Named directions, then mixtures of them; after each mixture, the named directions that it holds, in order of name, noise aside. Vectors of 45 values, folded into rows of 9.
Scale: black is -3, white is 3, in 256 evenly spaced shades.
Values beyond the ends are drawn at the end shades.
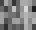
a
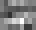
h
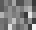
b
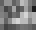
a, h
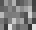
b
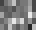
b, h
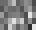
b, h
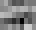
h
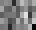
a, b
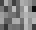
a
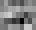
h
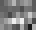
b, h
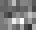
b, h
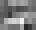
h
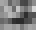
a, h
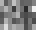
a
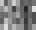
a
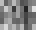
a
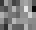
a, b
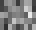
a, b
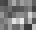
b, h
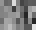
a, b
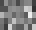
a, b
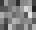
a, b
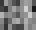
a, b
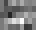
h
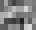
a, h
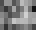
a, h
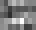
h
